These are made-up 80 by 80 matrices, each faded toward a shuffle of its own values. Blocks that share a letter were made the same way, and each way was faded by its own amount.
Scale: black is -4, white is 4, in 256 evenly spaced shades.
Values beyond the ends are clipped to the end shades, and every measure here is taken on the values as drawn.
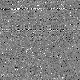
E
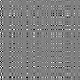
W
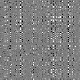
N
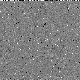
E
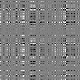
W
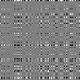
W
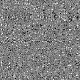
E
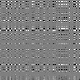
W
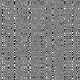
N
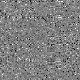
E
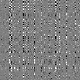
N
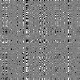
N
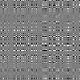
W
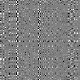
N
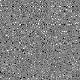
E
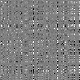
N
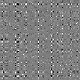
N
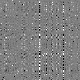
N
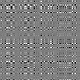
W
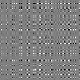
W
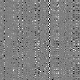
N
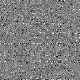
E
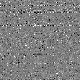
E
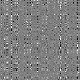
N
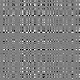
W
